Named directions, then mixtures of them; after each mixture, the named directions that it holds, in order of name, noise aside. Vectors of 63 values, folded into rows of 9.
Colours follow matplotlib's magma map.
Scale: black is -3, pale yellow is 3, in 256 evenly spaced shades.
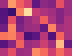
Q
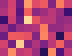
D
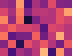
D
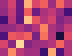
D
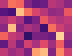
D, Q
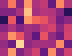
D, Q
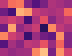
D, Q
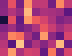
D, Q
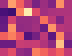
Q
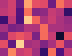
D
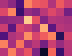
D, Q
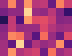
D, Q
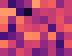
Q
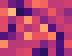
D, Q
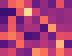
Q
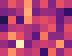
D, Q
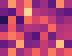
D, Q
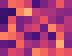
Q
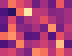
Q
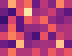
D, Q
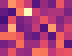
Q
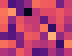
Q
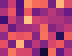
D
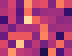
D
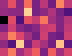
D, Q
